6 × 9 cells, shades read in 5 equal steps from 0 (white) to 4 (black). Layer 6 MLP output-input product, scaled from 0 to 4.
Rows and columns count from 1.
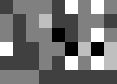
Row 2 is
2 3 2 1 3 3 2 2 3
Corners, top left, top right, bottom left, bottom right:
3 2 2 3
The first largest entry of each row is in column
1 2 5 6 1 4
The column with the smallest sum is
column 8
